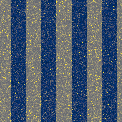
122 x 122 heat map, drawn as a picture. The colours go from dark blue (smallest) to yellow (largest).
No overall slope runs across the table. Overall the values sit about 30% of the way up the scale. Stripes running up and down repeat 4 times from left to right.
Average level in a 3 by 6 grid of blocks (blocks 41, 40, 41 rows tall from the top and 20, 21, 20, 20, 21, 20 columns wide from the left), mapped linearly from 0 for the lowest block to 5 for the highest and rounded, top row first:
3 5 0 3 5 0 / 3 5 0 3 5 0 / 3 5 0 3 5 0
